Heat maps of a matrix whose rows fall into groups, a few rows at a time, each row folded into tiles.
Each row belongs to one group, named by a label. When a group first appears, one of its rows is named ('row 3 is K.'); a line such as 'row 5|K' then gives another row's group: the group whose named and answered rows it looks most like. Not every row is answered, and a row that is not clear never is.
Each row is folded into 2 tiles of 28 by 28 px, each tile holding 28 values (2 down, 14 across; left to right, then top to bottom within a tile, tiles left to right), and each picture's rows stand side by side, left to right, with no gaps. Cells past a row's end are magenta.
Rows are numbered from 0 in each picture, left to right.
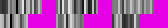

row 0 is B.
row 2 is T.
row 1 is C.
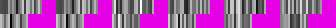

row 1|B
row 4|C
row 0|B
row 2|C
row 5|T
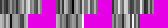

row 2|C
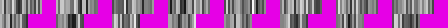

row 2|T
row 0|C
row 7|T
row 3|B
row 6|T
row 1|T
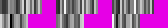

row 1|B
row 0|B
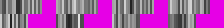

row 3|T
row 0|C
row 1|T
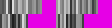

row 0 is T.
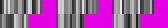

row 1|T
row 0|B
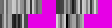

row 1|B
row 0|T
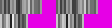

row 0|C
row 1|C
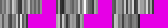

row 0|C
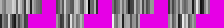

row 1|B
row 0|T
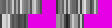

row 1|B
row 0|T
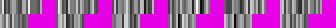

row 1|T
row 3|B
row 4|B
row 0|C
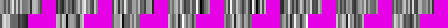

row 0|T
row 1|B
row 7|T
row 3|C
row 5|B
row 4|C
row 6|C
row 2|T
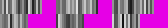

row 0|C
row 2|C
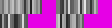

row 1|B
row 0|T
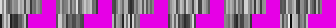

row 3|T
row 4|T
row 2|C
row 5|C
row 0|T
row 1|T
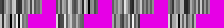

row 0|C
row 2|C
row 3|C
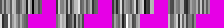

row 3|C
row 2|B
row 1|T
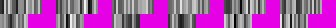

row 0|B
